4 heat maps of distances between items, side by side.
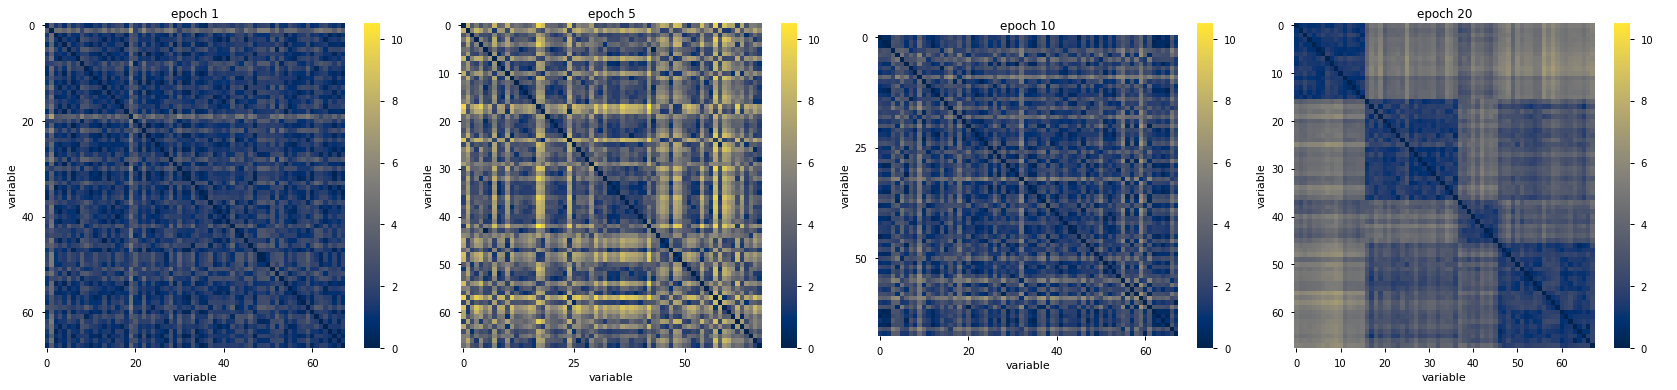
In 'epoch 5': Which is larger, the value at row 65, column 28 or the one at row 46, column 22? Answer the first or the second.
the second
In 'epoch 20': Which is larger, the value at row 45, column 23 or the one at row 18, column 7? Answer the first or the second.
the second
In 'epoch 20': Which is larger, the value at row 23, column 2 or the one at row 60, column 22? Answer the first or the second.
the first
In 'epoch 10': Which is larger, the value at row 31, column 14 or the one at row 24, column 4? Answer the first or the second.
the first
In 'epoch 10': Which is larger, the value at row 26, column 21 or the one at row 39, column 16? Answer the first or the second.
the second
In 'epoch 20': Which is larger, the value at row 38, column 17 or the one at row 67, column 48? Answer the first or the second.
the first
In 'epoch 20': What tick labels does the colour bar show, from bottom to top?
0, 2, 4, 6, 8, 10
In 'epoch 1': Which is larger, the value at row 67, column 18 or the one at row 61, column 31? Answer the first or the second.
the second
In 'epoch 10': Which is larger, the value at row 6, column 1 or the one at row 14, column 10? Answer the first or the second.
the second
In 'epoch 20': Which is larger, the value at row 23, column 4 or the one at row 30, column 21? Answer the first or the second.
the first
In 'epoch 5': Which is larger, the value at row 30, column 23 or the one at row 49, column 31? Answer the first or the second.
the second
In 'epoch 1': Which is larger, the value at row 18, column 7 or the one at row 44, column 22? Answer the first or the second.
the second
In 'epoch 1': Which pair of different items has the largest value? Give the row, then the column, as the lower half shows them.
19, 1
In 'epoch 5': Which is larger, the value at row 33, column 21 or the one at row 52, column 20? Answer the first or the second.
the second
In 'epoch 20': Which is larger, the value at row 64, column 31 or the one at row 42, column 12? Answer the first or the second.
the second
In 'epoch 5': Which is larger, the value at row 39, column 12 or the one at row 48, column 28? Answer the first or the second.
the second
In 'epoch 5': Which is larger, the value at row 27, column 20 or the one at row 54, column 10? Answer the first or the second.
the first
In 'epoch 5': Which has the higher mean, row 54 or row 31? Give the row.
54
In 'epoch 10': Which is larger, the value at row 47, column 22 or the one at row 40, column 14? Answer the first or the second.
the second
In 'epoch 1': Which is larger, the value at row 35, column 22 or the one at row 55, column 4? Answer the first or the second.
the first
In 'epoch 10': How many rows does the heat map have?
68
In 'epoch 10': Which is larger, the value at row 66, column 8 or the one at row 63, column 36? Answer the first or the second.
the first
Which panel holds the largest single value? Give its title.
epoch 5
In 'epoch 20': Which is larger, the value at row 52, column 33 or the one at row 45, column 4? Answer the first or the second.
the second
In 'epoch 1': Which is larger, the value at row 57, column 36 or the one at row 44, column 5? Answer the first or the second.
the second
